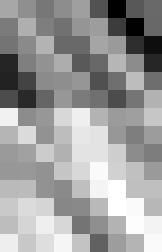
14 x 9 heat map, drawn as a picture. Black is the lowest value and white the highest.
Ninth with the lowest average: top right. Seam: horizontal, 40% of the way down, the bottom part higher. Grain: diagonal, down to the right. Ninth with the highest average: bottom right.
